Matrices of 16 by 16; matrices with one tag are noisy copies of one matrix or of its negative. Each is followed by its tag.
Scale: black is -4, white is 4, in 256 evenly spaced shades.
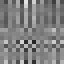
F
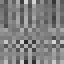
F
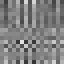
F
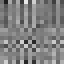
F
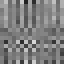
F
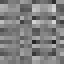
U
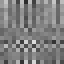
F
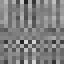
F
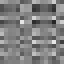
U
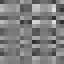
U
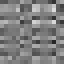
U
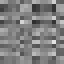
U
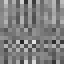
F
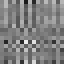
F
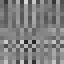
F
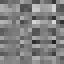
U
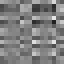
U
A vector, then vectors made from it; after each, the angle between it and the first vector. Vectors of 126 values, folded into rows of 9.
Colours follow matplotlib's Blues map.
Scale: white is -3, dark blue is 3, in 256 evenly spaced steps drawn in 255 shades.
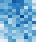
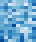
partly opposed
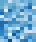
orthogonal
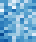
partly opposed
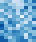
nearly opposite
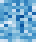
partly aligned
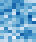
partly aligned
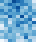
nearly parallel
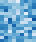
partly opposed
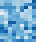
partly opposed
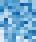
partly aligned
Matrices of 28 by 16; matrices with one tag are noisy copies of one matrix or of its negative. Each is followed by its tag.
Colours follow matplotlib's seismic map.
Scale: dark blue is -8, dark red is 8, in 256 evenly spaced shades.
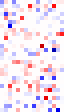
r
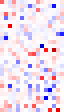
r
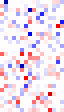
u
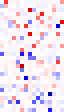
u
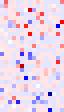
u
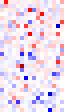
u
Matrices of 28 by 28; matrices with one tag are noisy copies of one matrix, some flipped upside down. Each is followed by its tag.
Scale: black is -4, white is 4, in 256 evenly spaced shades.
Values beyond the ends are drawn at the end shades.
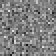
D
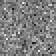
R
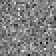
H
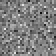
H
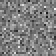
H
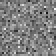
H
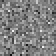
D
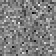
R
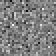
D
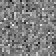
D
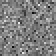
R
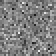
R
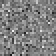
D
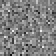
D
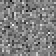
D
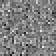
D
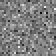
H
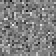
D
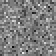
R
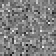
D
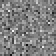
D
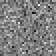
R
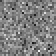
R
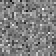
D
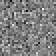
D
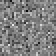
D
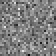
H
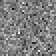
R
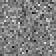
R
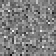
D
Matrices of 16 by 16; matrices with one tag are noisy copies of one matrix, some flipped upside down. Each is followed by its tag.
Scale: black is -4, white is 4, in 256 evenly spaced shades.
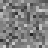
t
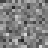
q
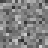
q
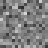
q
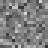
q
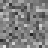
t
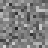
t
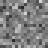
q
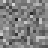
t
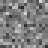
q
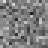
t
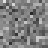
t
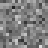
q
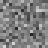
t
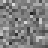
t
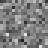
q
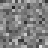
q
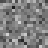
q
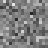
t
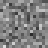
t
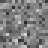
q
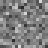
q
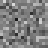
t
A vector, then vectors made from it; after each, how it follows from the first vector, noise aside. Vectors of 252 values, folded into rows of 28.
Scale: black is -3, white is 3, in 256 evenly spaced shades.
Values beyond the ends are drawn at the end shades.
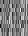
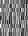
negated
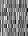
reversed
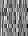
reversed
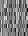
reversed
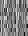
reversed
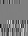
partly zeroed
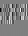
partly zeroed
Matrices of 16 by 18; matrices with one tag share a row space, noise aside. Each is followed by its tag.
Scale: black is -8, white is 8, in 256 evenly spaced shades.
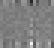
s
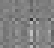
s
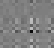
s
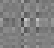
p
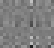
s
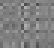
p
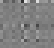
p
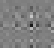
s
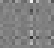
s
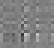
p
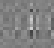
s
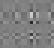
s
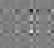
s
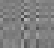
p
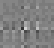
p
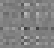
p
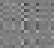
p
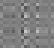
p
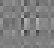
p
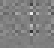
s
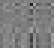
s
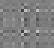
p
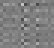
p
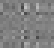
p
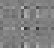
p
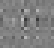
p
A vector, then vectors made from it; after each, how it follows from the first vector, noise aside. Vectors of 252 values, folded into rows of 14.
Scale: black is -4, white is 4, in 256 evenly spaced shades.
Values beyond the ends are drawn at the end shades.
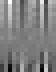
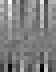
copied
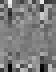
sign-scrambled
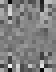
sign-scrambled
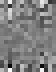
sign-scrambled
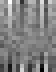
copied
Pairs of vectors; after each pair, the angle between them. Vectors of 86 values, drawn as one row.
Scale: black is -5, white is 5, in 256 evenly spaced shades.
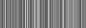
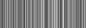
partly aligned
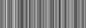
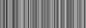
nearly opposite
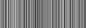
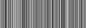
partly aligned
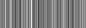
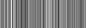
orthogonal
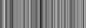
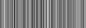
partly aligned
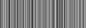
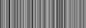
nearly parallel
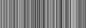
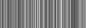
nearly opposite
